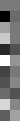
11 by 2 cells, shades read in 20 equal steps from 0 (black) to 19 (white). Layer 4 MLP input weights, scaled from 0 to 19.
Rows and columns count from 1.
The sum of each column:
100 99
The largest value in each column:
19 12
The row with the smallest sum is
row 2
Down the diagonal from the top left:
9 8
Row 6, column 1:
19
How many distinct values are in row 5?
2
